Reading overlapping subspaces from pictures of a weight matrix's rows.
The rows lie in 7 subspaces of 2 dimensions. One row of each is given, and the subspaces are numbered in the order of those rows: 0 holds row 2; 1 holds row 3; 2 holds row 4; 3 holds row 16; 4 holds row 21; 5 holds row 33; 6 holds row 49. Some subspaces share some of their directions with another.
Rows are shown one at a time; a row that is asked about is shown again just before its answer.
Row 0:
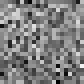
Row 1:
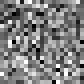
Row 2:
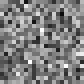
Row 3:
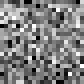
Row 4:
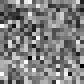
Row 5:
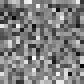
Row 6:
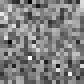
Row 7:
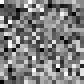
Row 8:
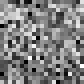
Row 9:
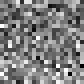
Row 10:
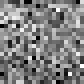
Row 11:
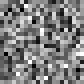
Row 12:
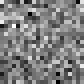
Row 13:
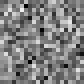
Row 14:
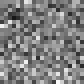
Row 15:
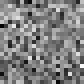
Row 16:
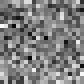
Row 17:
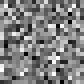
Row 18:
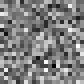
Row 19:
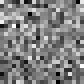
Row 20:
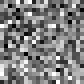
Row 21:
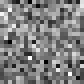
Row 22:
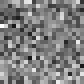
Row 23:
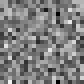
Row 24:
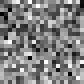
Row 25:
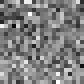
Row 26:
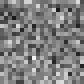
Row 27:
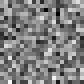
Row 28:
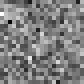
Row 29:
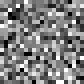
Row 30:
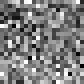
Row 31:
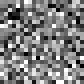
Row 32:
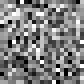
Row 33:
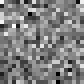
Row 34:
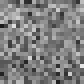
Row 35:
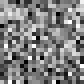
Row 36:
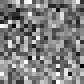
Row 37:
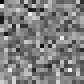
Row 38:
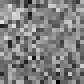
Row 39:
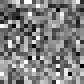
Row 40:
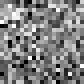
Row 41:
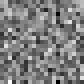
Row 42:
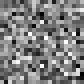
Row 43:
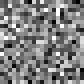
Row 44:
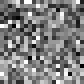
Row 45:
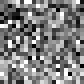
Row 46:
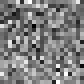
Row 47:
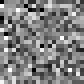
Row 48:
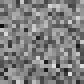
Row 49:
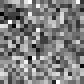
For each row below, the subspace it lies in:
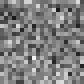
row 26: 1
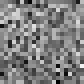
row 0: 3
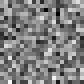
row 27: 2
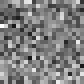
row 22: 3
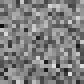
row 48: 6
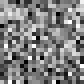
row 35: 2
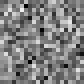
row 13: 0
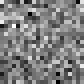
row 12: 5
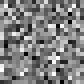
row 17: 1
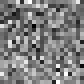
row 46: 3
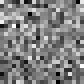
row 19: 5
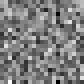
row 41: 2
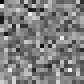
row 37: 5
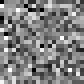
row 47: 5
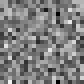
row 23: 2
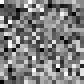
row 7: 5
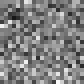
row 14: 4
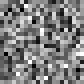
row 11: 0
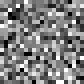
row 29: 4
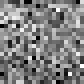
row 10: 1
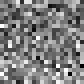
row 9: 6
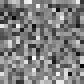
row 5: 1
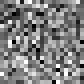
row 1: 3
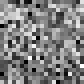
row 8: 2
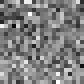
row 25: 5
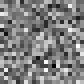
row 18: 6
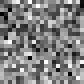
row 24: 4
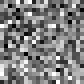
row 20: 1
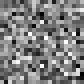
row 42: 3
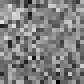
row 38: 0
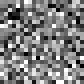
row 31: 4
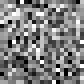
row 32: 3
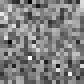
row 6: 4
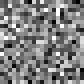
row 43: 2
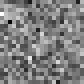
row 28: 6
